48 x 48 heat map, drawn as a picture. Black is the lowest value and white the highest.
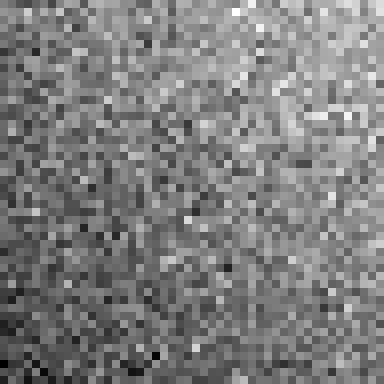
The ninth with the lowest average is the bottom left. Neither half mirrors the other. No regular stripes run through it. No single row or column stands out from its neighbours. The values follow a bell shape. The top right is the ninth with the highest average. The texture is fine-grained noise. There is an overall slope up to the top right.
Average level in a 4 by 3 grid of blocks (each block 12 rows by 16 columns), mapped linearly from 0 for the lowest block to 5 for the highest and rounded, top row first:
3 4 5 | 2 3 4 | 1 2 3 | 0 1 2
